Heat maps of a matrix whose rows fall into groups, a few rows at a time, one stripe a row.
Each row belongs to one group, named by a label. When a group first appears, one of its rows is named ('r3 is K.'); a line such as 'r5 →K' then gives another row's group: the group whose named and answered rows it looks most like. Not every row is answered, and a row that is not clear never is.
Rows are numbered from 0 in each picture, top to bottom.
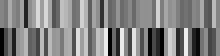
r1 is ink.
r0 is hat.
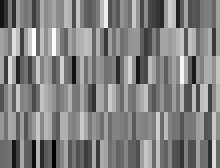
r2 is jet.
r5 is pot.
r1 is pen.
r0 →ink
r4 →hat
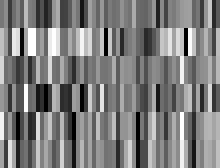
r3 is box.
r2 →jet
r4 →jet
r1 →pen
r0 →box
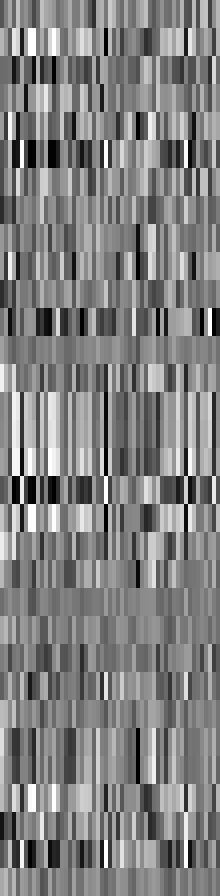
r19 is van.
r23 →box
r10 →ink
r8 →jet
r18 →pen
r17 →pot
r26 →jet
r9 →jet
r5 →pot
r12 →jet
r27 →jet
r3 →hat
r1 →pen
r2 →pot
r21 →pot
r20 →jet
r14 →pen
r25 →van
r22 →van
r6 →hat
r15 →pen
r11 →box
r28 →pen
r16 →pen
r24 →pot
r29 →ink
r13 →van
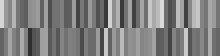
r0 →van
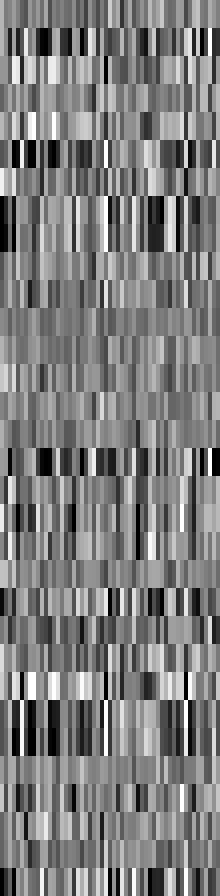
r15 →jet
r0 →van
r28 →jet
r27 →hat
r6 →van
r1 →box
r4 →pen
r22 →box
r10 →pot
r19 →jet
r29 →hat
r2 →pen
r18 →jet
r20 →van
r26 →pot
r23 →van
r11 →box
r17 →jet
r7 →ink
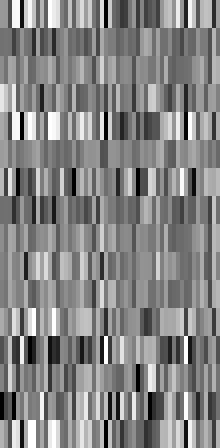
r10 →hat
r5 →van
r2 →hat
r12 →pot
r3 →van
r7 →pot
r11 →pen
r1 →pot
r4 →pen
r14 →ink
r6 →jet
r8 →hat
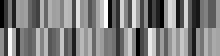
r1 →jet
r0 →ink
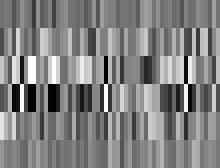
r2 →pen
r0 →pot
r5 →van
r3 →pot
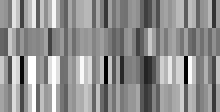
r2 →pen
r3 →pen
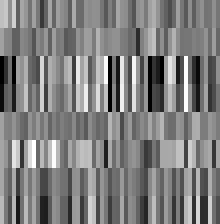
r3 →ink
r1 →jet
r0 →van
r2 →ink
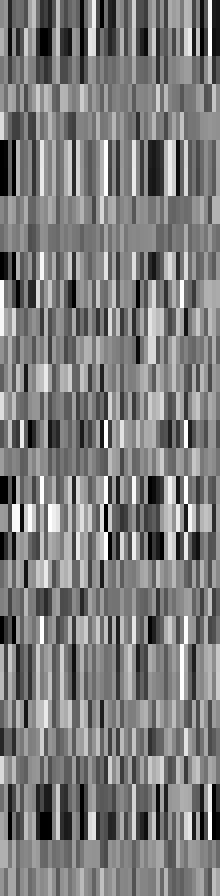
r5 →ink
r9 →ink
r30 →van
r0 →box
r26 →ink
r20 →hat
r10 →jet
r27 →van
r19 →ink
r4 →jet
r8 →pot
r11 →van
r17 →ink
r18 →pen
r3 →hat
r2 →box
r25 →hat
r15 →pot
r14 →van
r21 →box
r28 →box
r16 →van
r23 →jet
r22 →ink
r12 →jet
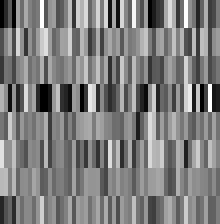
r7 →ink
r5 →van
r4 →jet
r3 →box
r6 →van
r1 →hat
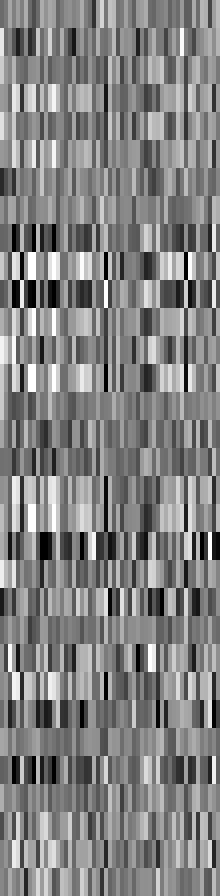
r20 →van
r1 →jet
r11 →pen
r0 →hat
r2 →van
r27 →pot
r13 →pen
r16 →pot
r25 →box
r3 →pen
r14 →jet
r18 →pen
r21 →ink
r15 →box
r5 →pen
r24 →pen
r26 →van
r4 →van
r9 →pen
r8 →pot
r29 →hat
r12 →van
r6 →ink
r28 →van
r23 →jet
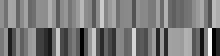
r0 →hat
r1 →box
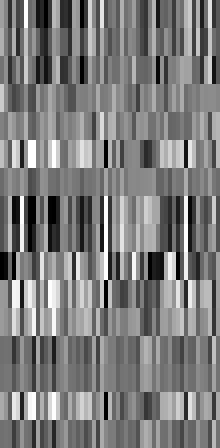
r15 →pot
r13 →pot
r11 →pen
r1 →box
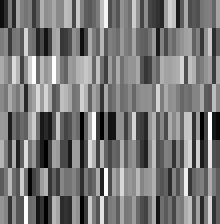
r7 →box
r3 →hat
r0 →ink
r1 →box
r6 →pot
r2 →pen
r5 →box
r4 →box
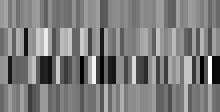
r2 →box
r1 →hat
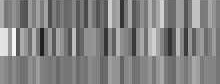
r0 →van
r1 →van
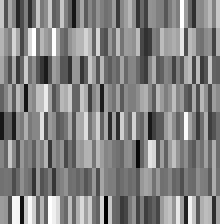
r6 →pot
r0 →jet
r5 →jet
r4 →ink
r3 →hat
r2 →box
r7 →pen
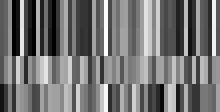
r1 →pot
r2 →hat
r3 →ink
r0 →pot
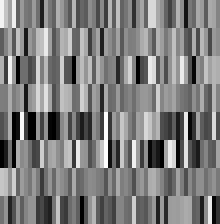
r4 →pot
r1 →hat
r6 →van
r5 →ink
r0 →van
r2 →jet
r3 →hat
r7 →box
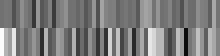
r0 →pot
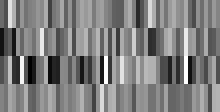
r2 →pot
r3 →hat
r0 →jet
